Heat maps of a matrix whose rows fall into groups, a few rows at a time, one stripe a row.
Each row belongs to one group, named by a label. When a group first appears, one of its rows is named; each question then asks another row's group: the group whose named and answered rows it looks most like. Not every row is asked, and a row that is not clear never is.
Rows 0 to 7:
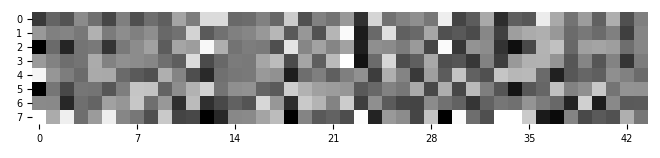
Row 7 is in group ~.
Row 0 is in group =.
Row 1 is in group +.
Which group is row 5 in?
=
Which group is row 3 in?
+
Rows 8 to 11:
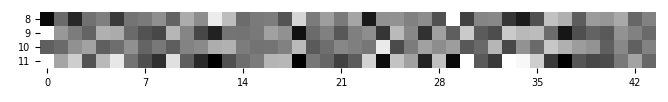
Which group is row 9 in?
~
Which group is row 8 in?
=
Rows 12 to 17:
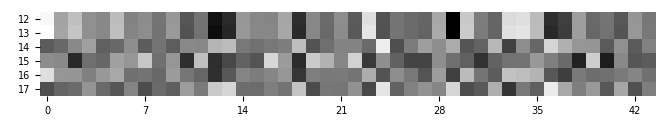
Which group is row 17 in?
=
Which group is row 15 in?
+
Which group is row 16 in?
~
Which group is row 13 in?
~
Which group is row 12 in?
~
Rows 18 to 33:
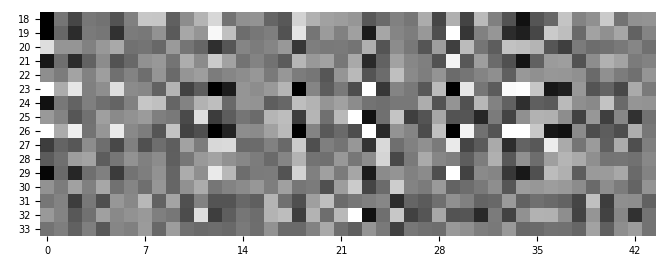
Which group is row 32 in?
+
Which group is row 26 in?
~
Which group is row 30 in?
+
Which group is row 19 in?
=
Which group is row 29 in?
=
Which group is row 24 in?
=
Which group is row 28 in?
=
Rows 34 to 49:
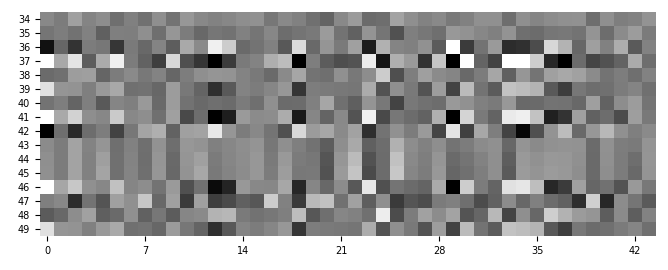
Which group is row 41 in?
~
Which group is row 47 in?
+
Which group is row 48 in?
=
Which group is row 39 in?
~
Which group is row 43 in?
+
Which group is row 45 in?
+
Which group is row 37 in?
~
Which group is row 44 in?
+
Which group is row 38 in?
=
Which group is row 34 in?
+
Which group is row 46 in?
~
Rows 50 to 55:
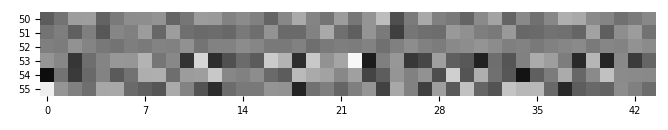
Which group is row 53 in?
+
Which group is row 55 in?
~
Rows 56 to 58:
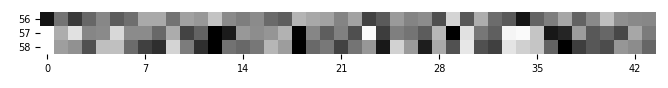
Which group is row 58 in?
~
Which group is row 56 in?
=
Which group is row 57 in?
~
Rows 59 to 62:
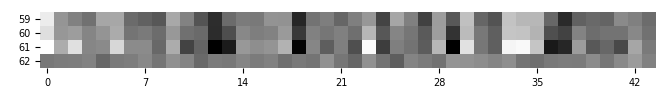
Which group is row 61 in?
~
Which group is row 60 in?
~
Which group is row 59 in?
~
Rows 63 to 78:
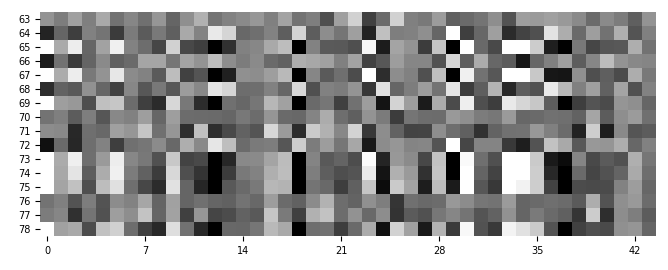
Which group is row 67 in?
~
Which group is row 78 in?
~
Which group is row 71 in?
+
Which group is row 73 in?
~
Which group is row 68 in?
=
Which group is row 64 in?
=
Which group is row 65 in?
~
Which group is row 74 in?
~
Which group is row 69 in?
~
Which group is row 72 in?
=
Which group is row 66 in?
=
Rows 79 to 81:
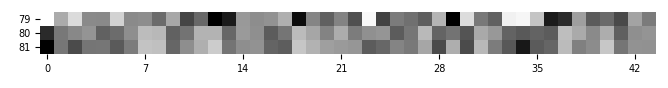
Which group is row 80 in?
=
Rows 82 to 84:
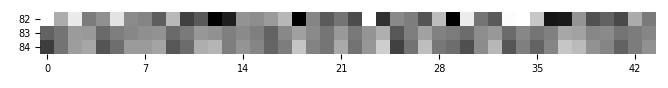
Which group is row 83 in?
=
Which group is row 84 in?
=
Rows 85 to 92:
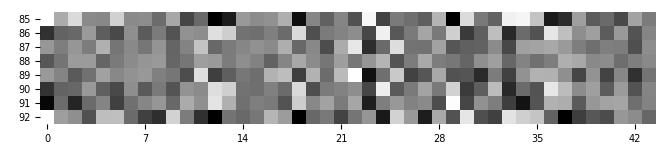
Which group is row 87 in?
+
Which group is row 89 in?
+
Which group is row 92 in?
~
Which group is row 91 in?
=
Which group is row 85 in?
~
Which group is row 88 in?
=
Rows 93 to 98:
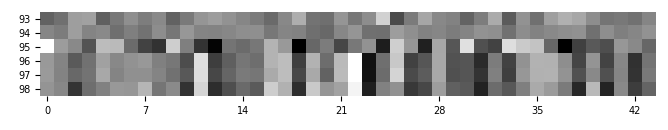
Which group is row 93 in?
=
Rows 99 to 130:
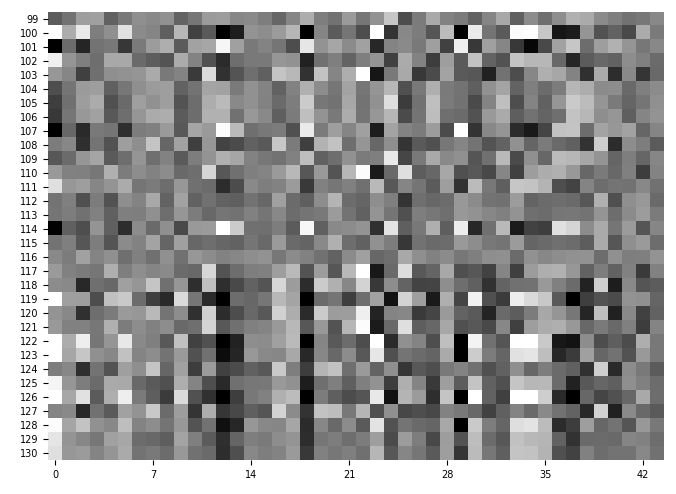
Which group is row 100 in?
~
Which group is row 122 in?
~
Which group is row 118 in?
+
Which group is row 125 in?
~
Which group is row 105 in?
=
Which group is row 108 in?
+
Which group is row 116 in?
+
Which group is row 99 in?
=
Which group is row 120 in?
+
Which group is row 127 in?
+
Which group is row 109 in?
=
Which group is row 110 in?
+
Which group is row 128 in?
~
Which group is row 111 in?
~
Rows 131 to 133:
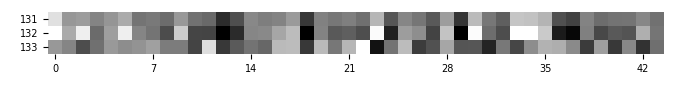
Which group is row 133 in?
+
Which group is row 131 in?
~
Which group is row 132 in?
~
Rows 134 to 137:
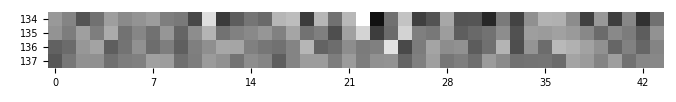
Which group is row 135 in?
+
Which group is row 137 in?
=
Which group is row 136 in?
=
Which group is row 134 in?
+
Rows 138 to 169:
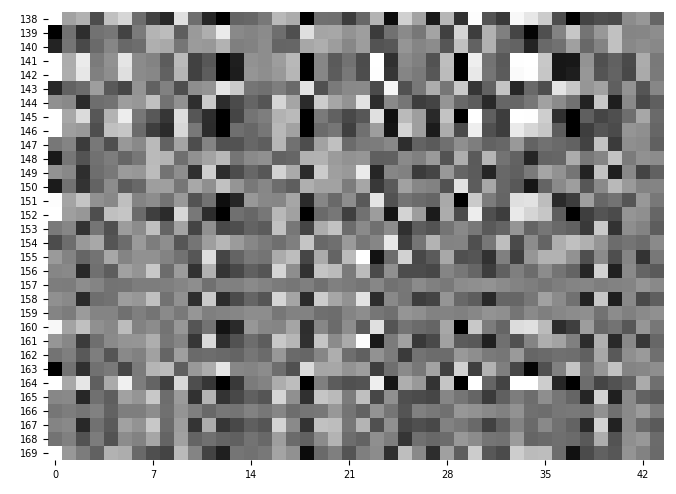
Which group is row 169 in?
~
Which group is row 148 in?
=
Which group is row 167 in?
+
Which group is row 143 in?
=
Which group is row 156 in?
+
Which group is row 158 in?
+
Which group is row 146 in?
~
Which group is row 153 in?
+
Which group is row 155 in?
+
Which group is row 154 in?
=
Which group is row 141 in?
~
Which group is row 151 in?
~
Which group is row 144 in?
+
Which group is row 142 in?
~
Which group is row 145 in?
~
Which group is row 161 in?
+
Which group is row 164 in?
~
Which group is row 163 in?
=
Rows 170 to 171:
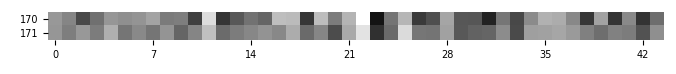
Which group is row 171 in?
+
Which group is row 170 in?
+
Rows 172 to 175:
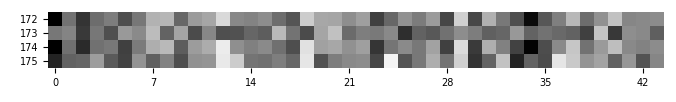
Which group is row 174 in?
=
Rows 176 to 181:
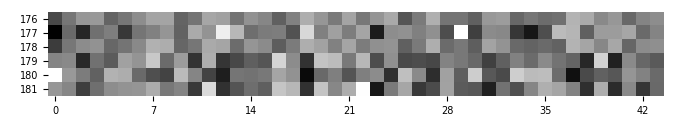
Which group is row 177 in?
=
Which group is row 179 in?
+
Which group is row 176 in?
=
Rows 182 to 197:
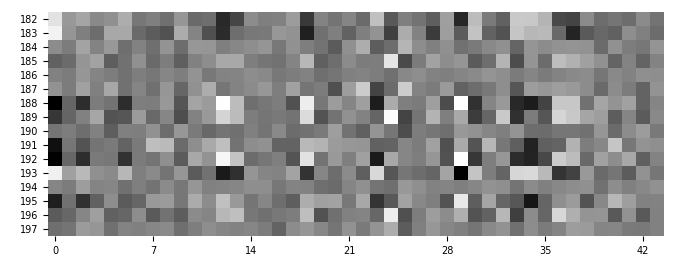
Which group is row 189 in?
=
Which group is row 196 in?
=
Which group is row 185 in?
=
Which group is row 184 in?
+
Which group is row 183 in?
~
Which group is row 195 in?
=
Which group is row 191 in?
=
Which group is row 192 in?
=
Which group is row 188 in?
=
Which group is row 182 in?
~
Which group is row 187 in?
+
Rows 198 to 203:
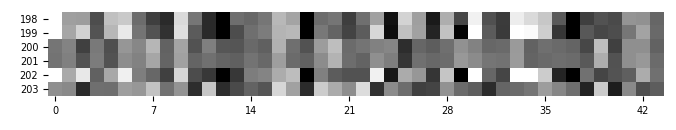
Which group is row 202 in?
~
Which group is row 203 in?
+
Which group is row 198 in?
~
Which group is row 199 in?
~
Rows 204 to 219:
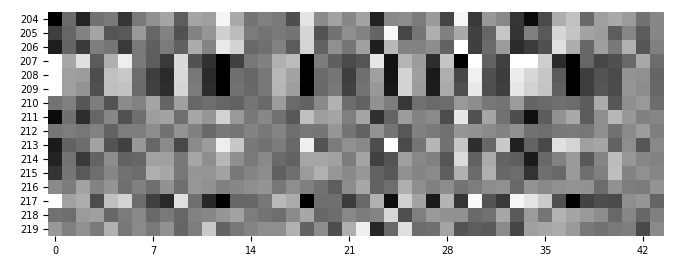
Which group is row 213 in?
=
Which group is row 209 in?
~
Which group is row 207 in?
~
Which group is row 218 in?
=
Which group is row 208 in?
~
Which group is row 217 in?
~
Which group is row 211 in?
=
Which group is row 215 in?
=
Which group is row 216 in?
+
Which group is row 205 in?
=
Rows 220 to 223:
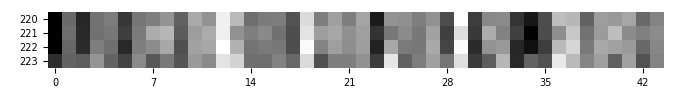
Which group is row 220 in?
=
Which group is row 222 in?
=
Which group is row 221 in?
=
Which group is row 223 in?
=
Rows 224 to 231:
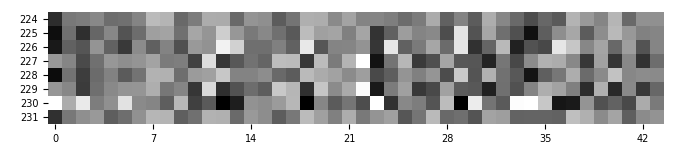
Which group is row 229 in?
+
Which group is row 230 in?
~
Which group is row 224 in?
=
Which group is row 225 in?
=
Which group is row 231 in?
=
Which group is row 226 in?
=
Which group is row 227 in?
+
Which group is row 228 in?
=
